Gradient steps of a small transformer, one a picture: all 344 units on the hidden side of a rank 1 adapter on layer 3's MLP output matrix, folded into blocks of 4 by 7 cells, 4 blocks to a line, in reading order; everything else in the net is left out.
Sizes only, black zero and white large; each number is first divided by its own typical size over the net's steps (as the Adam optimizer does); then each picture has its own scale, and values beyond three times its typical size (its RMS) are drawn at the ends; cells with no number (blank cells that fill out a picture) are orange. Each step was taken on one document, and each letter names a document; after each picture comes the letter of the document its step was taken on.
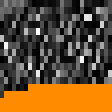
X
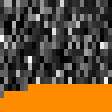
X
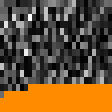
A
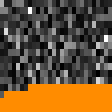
A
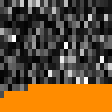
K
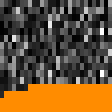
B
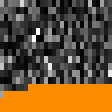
K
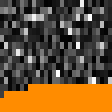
X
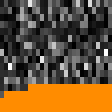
A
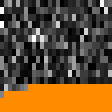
K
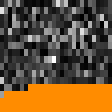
A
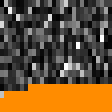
K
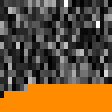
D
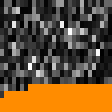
X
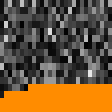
B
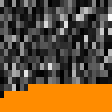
B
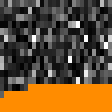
K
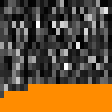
X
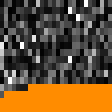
B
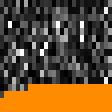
A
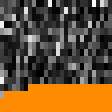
D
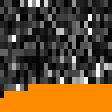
K
